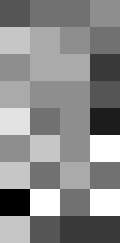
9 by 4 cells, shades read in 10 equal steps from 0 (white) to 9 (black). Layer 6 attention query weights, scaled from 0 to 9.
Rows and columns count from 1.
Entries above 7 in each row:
0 0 0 0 1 0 0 1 0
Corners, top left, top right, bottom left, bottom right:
6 4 2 7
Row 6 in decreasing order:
4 4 2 0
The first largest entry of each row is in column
1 4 4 4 4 1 2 1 3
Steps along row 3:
down same up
